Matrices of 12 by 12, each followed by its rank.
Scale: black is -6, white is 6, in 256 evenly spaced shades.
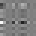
one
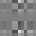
one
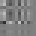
one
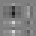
one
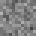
full rank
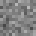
full rank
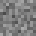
full rank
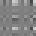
one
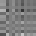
one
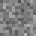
full rank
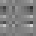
one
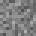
full rank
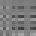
one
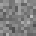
full rank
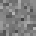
full rank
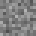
full rank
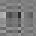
one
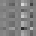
one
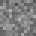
full rank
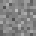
full rank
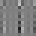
one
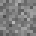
full rank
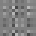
one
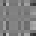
one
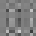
one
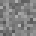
full rank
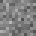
full rank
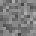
full rank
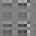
one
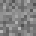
full rank
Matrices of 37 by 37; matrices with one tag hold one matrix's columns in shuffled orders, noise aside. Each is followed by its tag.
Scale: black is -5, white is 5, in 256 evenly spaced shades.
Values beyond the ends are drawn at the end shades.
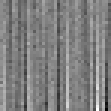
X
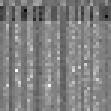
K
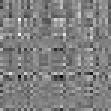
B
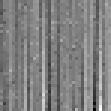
X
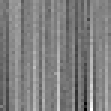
X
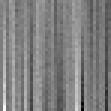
X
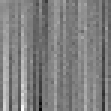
X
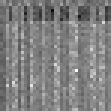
K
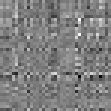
B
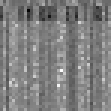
K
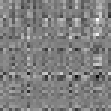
B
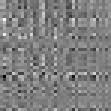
B
